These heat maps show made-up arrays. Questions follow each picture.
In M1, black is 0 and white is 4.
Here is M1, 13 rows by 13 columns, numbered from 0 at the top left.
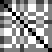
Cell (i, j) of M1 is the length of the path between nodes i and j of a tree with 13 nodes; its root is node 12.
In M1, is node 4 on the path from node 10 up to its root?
no
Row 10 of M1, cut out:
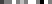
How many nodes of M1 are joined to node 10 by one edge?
1
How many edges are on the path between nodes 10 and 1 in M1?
2
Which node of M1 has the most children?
0
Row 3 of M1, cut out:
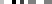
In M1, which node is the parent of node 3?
5
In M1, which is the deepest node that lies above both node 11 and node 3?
5
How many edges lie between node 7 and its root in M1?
2
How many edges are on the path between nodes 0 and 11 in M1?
3
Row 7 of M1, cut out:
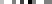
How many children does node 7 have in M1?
0
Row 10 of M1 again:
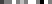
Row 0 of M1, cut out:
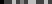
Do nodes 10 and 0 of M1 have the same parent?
no
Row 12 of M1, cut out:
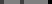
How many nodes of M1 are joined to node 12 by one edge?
2
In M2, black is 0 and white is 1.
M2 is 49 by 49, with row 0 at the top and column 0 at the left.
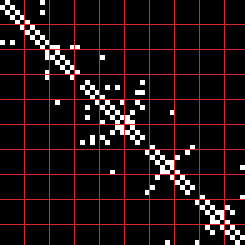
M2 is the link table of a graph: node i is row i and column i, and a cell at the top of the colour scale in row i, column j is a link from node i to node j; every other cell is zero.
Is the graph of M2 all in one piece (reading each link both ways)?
yes
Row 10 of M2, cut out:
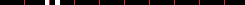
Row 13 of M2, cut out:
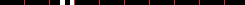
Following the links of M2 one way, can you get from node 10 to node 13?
yes
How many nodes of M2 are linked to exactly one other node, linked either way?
0
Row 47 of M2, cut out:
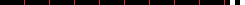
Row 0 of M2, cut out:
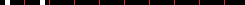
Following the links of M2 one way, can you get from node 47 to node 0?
yes
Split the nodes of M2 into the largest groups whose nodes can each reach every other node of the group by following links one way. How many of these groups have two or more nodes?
1
